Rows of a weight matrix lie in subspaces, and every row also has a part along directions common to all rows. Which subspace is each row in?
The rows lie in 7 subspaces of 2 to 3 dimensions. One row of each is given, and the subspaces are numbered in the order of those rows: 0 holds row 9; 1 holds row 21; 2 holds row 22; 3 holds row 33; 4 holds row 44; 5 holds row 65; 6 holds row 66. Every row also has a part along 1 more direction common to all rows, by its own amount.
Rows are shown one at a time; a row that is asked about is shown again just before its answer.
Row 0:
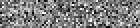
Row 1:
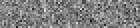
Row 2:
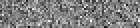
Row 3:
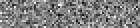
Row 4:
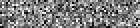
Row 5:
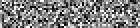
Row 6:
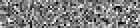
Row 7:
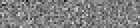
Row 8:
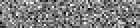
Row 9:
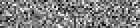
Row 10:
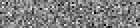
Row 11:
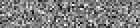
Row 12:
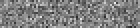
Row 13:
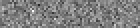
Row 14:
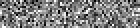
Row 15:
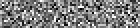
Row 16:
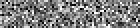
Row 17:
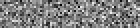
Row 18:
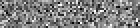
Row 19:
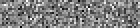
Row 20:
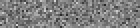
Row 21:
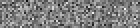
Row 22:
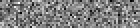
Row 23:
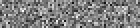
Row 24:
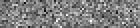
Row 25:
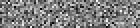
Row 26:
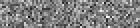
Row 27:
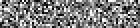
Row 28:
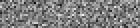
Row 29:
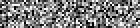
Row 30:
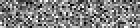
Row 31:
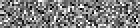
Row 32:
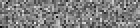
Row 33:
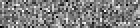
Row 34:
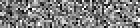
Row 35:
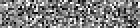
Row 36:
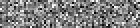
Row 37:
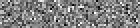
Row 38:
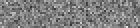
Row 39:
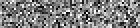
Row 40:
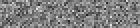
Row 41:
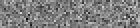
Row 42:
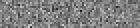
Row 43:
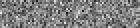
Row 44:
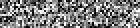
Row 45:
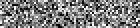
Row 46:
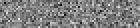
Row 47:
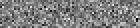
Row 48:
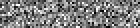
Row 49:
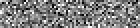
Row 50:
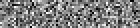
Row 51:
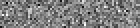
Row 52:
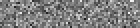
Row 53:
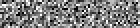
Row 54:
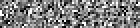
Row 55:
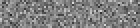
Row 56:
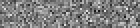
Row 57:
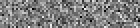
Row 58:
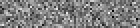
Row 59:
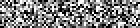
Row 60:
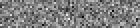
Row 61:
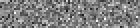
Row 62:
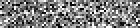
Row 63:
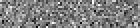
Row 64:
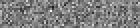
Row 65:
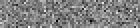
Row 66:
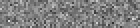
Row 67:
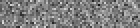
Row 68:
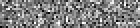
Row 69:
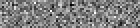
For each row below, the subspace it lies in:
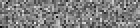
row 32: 3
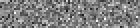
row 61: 0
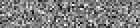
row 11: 3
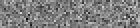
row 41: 2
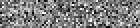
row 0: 3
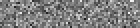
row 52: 2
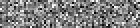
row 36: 6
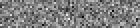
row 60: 0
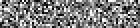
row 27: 2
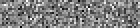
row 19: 1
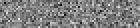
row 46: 6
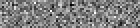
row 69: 0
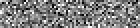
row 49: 0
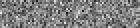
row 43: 4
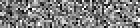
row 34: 5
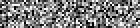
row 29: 4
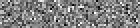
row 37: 3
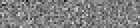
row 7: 1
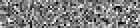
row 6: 2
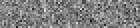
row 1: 5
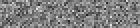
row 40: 1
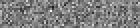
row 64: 1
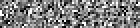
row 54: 1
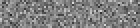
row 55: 2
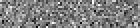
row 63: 6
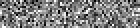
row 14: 4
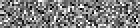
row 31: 3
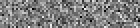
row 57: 5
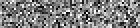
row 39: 2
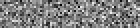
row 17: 6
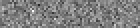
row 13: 0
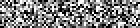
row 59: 4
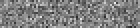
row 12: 1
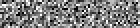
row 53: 1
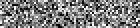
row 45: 0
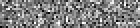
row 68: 3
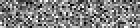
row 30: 4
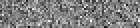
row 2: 5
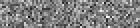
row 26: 4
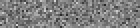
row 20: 5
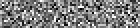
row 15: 3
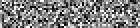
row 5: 3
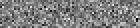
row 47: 0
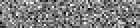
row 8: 4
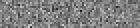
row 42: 3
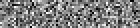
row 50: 2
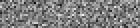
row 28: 0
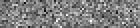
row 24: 5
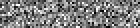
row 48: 4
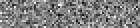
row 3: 0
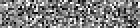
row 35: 1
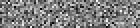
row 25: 6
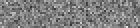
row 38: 6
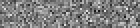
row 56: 2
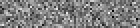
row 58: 0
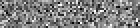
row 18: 6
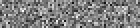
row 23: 1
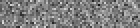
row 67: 6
